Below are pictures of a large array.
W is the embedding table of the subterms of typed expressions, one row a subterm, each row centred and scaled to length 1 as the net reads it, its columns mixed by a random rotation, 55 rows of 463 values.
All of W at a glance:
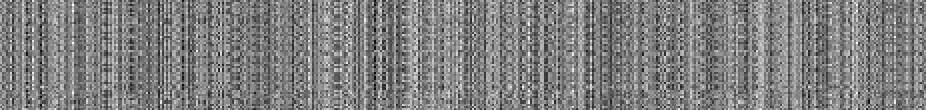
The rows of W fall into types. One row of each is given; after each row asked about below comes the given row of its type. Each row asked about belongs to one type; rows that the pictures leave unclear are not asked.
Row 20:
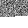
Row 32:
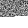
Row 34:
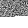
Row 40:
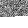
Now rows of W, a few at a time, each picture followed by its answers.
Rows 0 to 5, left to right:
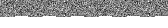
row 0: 20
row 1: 32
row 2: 34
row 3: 40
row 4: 34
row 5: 34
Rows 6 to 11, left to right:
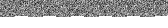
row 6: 32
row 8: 40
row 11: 32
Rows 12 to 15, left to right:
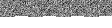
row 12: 34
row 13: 40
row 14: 20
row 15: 20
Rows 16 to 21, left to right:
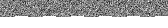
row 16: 34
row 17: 40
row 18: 32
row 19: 34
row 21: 34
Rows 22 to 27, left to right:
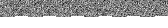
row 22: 40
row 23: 20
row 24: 20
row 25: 40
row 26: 34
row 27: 34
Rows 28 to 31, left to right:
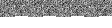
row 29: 20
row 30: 20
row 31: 40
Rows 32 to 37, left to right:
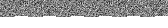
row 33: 20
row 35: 34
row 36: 20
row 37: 40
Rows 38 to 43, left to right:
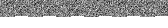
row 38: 20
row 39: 20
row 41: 34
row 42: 20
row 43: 20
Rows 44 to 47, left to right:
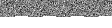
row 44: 20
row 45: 34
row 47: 32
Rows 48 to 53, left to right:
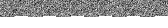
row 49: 20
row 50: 32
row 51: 32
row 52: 40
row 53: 34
